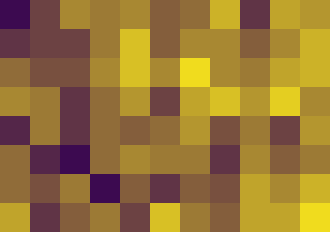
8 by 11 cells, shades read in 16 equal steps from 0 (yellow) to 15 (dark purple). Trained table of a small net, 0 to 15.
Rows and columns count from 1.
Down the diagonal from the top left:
15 11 10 8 9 7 9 9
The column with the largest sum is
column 3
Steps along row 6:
up up down down up same up down up down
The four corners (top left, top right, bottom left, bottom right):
15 5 4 0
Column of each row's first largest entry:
1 1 2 3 1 3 4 2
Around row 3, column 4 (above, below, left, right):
7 8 10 2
